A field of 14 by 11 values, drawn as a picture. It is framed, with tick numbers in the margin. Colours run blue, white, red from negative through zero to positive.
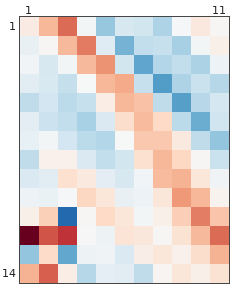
Grain: diagonal, down to the right. Odd patch: rougher, in the bottom left. Average level on the scale: 50%. Mirror symmetry: none. Roughest part: bottom left.
